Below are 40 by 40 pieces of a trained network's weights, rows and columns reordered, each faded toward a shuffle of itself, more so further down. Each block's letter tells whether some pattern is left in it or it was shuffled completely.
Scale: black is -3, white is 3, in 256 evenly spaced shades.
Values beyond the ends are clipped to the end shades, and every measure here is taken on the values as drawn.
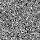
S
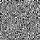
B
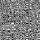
B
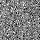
S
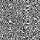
B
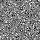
S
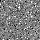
S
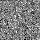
S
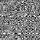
B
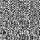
B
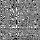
B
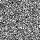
S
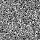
S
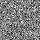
S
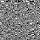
B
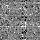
B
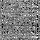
B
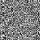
B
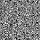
B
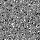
S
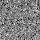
S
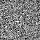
S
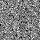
S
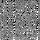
B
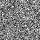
S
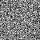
S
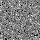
S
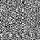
B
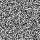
S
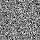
S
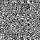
B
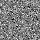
S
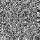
B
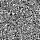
S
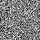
S
